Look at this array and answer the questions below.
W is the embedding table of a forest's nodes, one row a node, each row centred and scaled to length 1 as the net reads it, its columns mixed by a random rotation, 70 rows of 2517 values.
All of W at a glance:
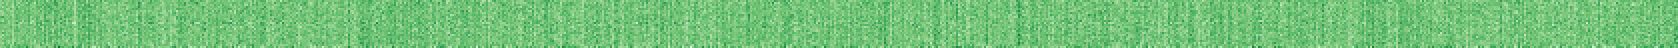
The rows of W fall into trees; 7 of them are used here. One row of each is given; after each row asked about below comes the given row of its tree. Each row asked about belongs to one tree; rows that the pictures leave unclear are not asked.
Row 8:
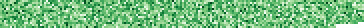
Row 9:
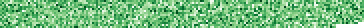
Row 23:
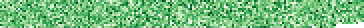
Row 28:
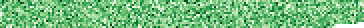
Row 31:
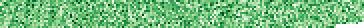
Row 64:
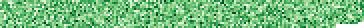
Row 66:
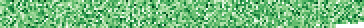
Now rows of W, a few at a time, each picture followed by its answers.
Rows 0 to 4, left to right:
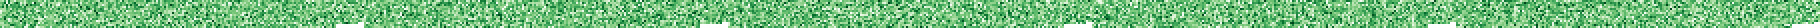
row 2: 66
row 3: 64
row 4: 31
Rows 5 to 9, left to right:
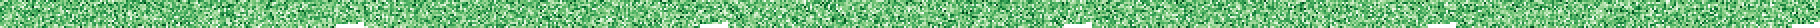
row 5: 31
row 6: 31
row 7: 64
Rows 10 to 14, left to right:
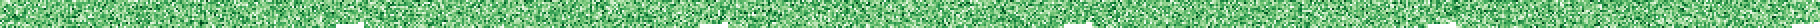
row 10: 64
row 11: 28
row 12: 28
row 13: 9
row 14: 31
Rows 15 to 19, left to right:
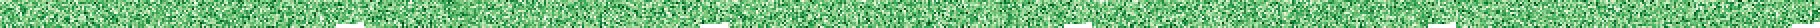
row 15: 64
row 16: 8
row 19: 28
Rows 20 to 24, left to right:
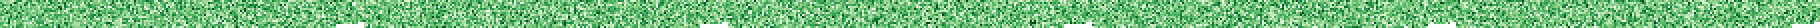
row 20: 8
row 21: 64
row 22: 9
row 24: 28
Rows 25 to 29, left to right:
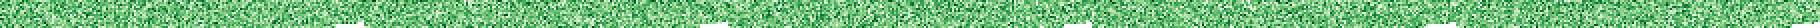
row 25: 9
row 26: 31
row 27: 23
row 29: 31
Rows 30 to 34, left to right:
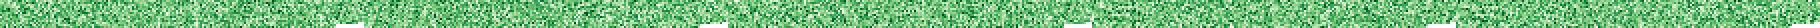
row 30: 64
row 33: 28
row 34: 28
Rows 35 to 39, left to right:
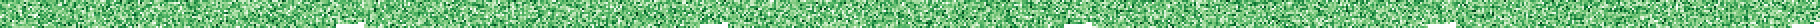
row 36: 66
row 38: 31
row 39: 9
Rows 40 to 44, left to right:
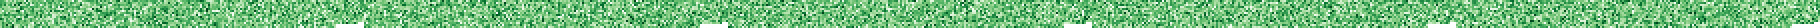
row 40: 9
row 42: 28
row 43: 28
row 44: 64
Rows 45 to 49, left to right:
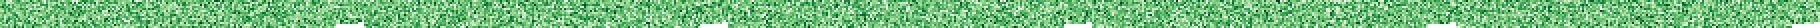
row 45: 64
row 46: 23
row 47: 28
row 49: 31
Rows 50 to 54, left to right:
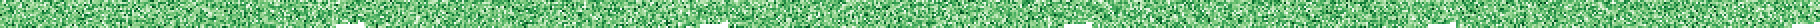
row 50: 66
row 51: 9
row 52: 64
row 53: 64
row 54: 8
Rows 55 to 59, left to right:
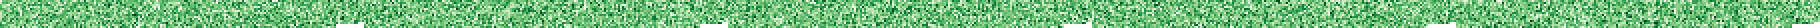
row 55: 28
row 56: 9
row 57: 9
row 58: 28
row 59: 64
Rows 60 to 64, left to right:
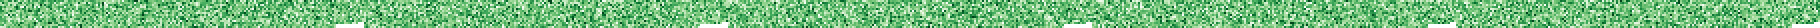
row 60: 31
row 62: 64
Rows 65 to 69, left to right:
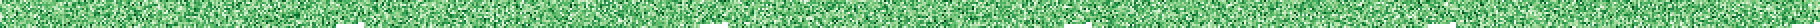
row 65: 28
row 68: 8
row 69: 8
